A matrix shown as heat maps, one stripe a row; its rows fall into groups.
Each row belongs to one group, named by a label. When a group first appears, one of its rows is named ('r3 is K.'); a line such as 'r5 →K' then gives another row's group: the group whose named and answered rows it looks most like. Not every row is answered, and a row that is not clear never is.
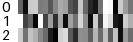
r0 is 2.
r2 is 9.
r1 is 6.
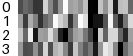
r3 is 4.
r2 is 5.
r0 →2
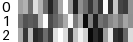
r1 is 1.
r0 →9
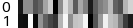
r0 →2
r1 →2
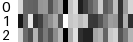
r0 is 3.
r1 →2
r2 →3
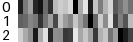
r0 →2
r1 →2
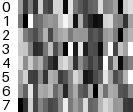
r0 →3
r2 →4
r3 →6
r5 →6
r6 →5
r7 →2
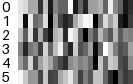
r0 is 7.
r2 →3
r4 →5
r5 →7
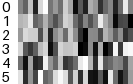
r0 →1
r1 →7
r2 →7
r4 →5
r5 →4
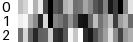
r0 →9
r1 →7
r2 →6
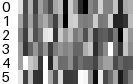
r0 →3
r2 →1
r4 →7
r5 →5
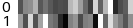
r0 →6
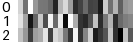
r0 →9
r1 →6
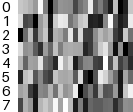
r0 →9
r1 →4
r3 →7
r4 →9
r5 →2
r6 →3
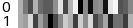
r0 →3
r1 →9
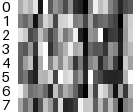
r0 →7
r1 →1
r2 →3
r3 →1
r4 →1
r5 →1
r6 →7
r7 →5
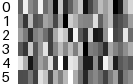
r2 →4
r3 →1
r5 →1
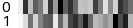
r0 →5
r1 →7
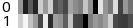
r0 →5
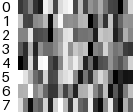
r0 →1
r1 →4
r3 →2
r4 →1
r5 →7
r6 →9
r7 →4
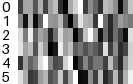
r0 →6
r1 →5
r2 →9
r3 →9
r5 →3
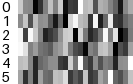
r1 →6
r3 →7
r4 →6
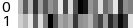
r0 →3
